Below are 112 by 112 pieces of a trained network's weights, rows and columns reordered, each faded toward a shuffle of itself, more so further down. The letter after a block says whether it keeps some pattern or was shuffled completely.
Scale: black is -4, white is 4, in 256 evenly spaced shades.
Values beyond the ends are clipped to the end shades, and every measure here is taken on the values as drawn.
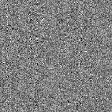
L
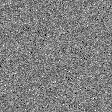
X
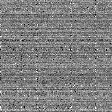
L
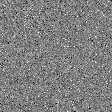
X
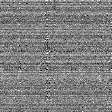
L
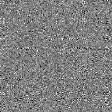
L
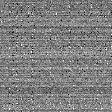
L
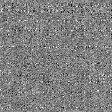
L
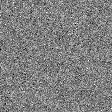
X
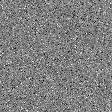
X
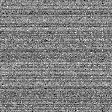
L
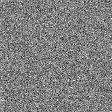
L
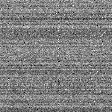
L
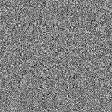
L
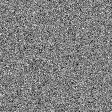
X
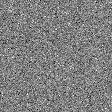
X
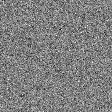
X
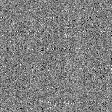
L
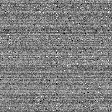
L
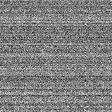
L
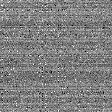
L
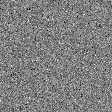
X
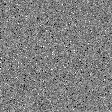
X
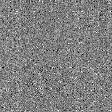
L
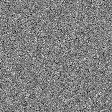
X
